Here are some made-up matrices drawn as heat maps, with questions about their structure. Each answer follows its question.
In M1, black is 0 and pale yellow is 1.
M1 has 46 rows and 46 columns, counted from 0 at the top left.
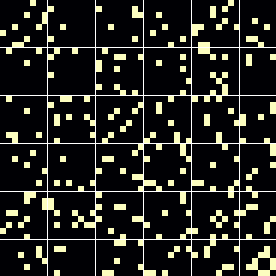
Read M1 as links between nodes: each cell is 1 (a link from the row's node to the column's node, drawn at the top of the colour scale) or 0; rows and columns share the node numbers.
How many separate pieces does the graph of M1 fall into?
1
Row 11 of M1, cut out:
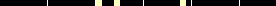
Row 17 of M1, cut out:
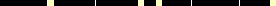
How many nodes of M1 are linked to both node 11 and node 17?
0
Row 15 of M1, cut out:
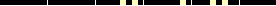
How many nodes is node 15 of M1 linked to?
5
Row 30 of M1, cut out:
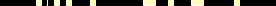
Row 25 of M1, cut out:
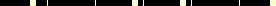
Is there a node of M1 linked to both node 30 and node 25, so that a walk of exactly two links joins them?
no
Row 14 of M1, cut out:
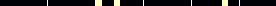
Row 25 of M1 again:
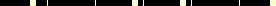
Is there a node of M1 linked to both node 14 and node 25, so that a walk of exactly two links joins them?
no
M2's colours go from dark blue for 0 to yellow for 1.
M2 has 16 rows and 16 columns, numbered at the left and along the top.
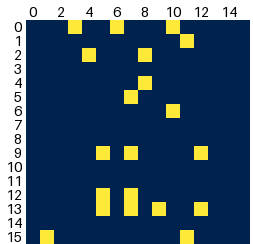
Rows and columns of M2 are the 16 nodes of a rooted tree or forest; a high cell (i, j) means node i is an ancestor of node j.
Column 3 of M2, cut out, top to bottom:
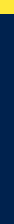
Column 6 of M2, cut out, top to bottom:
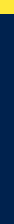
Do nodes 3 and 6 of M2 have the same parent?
yes
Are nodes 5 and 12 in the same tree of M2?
yes
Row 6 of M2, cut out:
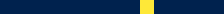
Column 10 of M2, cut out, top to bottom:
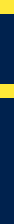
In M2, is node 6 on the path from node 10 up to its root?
yes
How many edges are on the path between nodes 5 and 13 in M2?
3
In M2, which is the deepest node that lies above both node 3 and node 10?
0
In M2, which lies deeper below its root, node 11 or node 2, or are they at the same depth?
node 11
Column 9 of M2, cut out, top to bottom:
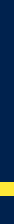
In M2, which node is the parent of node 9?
13
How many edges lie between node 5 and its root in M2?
3
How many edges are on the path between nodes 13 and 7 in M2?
4
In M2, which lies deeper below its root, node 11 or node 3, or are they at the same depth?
node 11
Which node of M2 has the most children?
0
